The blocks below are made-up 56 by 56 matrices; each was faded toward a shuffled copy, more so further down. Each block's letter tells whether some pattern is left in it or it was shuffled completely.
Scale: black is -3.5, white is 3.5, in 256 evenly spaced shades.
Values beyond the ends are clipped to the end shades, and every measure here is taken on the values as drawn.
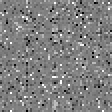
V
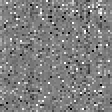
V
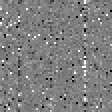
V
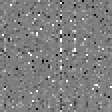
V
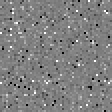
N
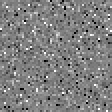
N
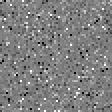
N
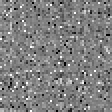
V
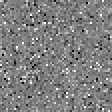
N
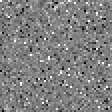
N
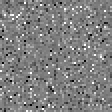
N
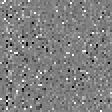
V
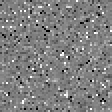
N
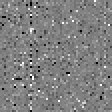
V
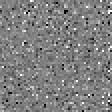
V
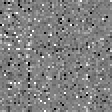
V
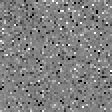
N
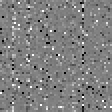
V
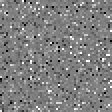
N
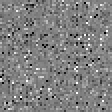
V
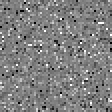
N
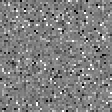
N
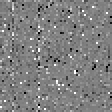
V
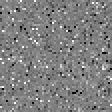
N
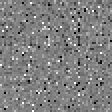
V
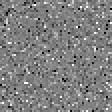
N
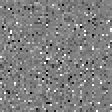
V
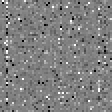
V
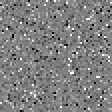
N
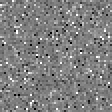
N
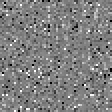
V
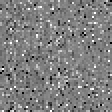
V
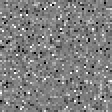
N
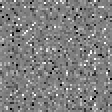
V
